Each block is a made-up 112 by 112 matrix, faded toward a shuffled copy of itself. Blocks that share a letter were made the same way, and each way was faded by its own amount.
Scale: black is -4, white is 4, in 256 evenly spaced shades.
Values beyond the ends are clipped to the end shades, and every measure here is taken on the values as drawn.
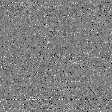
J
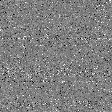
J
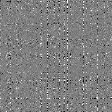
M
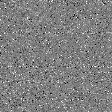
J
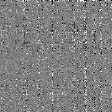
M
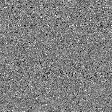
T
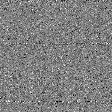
T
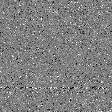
J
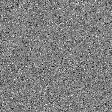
T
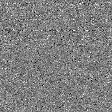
T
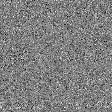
T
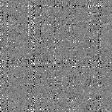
M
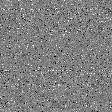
J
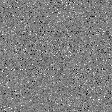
J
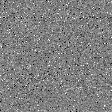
J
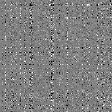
M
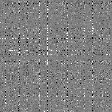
M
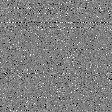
J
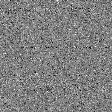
T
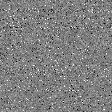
J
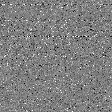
J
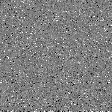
J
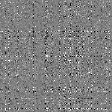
M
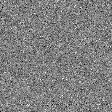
T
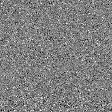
T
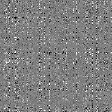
M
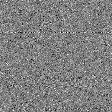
T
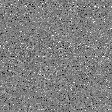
J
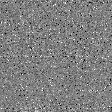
J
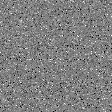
J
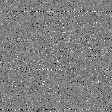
J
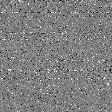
J
